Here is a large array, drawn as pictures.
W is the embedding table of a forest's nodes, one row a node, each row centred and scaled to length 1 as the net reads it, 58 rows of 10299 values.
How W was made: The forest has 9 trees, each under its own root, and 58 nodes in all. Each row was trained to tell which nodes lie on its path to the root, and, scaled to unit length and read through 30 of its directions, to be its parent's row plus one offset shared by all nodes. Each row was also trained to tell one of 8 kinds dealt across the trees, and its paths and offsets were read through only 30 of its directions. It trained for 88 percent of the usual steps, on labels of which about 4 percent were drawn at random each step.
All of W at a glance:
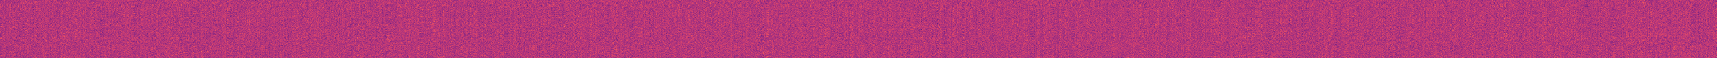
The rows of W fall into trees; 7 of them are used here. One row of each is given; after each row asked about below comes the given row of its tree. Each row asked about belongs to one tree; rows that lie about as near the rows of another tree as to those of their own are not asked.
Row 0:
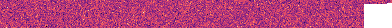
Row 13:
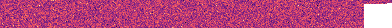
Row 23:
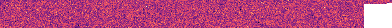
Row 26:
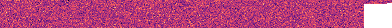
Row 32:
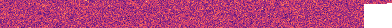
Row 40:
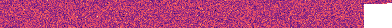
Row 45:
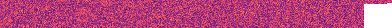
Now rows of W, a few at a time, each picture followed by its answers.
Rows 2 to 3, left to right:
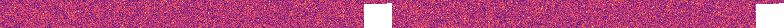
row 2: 40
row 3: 40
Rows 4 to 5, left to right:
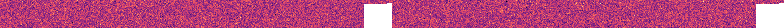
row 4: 32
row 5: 23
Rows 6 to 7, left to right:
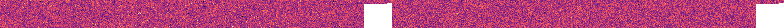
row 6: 0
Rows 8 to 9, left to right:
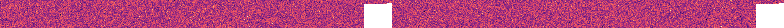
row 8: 32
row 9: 40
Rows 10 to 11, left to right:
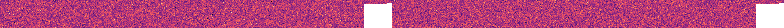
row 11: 13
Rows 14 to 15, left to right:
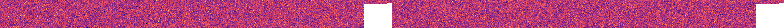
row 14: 23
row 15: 26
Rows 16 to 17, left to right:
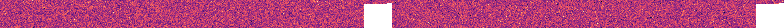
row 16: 26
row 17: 40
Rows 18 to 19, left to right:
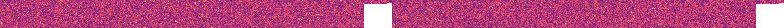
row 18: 23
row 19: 23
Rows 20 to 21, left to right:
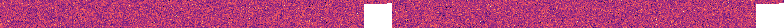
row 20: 23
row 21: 23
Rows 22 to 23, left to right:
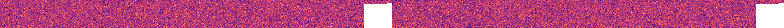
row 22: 13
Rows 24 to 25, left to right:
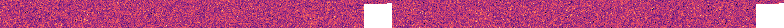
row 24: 26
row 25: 40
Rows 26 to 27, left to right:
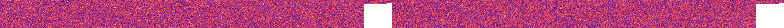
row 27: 13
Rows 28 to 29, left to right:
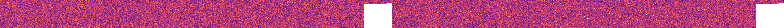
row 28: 40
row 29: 23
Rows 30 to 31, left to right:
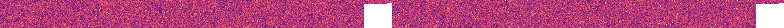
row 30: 45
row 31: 23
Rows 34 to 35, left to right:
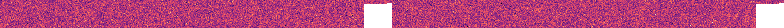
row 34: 23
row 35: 40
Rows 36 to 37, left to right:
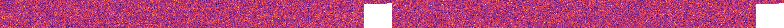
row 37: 0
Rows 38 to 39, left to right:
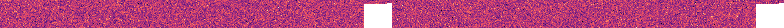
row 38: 26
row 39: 40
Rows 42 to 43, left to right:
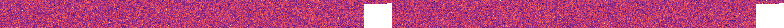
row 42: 26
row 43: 13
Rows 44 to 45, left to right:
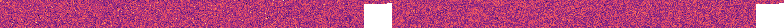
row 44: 40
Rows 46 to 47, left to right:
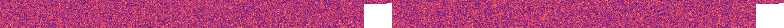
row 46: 0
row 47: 45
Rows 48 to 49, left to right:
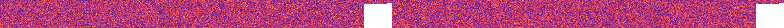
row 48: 13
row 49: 45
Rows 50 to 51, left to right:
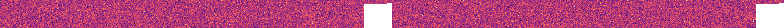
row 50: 26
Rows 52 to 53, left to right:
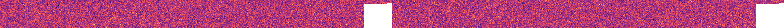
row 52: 0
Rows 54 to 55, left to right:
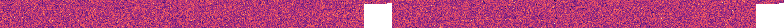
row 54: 0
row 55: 26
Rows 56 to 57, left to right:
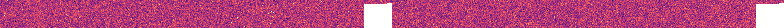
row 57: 32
